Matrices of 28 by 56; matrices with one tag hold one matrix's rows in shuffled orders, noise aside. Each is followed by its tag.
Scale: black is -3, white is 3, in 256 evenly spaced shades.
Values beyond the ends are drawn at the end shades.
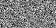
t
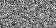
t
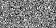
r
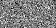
r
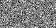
t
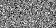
r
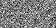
r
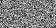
t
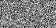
t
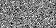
r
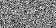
t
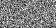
t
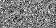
r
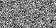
t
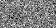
r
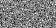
t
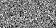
r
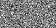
r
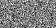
t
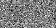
r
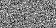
t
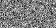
t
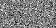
r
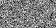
t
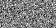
t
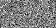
r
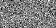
r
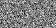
t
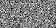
r
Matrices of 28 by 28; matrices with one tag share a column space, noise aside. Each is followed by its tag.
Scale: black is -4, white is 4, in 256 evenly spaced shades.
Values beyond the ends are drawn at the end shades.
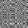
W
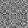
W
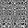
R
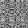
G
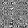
R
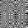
W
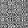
G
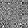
R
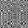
W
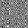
R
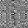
W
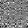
R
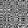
G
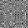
W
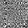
R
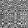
W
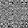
R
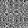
G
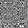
R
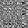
R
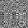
W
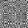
W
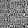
G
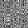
G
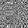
R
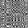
G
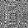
W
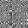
W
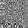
R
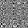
R
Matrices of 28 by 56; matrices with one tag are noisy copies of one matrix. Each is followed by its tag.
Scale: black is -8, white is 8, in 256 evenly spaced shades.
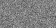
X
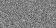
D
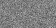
X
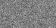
X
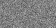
X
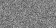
X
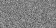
D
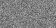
X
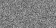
X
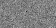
X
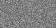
D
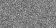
X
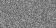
D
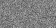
X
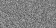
D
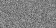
D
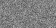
X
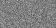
D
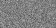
D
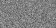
D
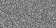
D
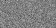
D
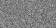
D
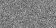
X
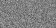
D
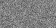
X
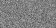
D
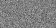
D
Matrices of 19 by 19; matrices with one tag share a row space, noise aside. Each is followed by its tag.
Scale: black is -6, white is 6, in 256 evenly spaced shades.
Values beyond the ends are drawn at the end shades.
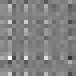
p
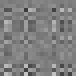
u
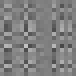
u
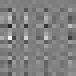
p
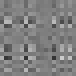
u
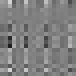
p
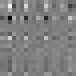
p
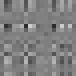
u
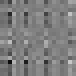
p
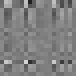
u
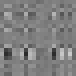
u
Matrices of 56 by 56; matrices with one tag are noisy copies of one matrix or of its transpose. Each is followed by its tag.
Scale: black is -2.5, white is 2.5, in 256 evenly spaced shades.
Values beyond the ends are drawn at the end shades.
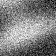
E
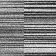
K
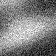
E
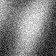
E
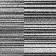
K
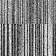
K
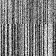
K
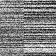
K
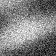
E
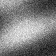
E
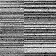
K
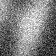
E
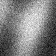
E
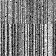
K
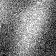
E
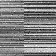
K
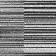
K
